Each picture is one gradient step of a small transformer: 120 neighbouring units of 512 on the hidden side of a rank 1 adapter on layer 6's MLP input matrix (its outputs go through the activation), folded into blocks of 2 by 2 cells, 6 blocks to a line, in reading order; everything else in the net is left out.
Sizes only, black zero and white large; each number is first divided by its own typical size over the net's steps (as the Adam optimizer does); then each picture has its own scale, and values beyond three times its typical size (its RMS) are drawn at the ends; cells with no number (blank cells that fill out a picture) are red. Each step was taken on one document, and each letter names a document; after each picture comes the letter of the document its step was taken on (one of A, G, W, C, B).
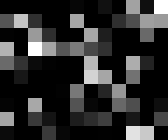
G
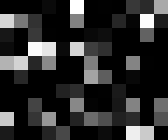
G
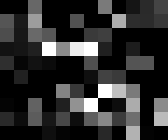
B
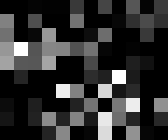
B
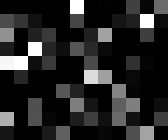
G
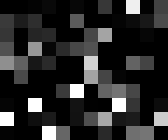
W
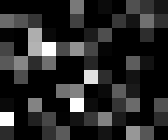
G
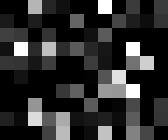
B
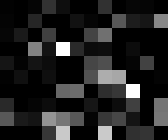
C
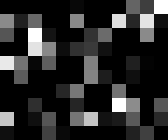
G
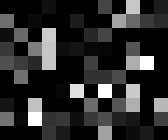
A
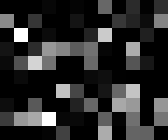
A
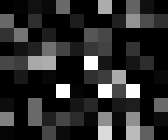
C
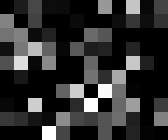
A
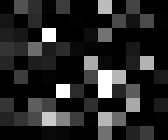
C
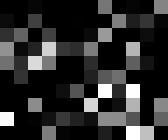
A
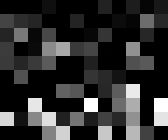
A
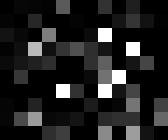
C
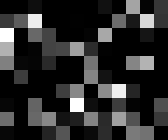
W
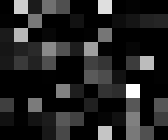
C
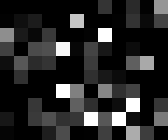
W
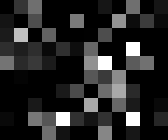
B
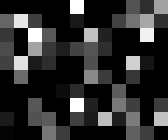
G
